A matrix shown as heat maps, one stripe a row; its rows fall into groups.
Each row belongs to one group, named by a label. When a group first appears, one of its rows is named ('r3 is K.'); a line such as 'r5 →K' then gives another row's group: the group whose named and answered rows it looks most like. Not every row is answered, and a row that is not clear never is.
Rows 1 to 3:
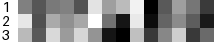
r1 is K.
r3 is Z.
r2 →Z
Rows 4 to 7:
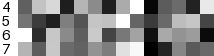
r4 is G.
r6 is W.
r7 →K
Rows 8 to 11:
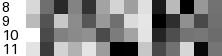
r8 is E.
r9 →K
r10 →K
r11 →Z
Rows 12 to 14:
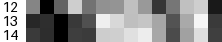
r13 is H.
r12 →W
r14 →H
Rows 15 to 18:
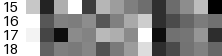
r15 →W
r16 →K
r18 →K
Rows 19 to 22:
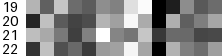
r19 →K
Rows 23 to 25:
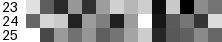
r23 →E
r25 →K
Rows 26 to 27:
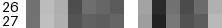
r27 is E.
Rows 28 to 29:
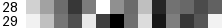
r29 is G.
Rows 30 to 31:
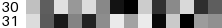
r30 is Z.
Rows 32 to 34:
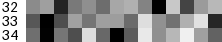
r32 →E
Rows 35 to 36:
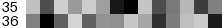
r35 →Z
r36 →W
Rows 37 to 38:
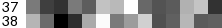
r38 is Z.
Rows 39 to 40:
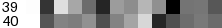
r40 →K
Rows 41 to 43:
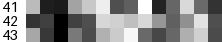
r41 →Z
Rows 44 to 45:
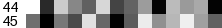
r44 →W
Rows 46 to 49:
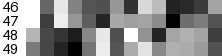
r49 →H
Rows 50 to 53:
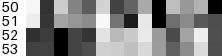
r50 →W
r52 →H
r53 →H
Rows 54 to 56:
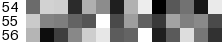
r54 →G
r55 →W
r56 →Z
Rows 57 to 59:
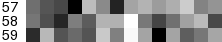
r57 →H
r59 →E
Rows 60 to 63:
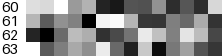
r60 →G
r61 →W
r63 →Z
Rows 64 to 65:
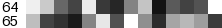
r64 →G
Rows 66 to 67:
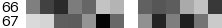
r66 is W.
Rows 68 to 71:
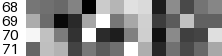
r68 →E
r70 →G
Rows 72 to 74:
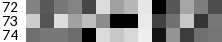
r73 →Z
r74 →E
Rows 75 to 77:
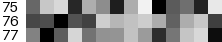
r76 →H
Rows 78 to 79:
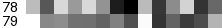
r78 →Z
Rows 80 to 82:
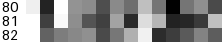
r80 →K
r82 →K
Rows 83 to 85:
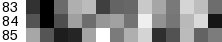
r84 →H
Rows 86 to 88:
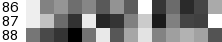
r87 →G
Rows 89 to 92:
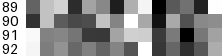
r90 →E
